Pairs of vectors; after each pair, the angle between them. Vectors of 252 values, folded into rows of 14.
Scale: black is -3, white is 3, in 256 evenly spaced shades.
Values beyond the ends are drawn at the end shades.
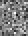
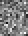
partly aligned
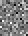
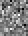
orthogonal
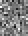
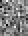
nearly opposite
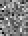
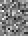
partly opposed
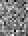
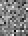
nearly parallel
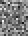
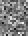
partly opposed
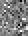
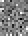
orthogonal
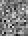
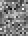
partly aligned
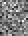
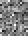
orthogonal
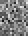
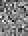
partly opposed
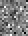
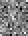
nearly opposite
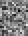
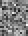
nearly parallel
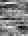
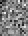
orthogonal
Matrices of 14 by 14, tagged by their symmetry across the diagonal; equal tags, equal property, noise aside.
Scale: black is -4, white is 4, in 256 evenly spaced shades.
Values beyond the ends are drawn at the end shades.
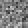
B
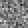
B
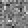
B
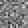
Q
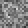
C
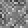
C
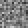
B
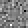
B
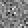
B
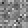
C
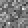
C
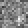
Q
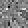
B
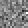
Q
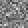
Q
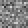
Q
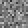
Q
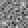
C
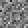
C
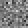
Q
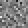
B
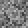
C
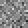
C
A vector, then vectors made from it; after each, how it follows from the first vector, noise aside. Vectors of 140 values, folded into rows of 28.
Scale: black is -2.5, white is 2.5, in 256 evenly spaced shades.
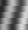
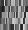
sign-scrambled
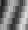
copied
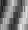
copied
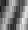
copied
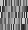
sign-scrambled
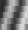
copied
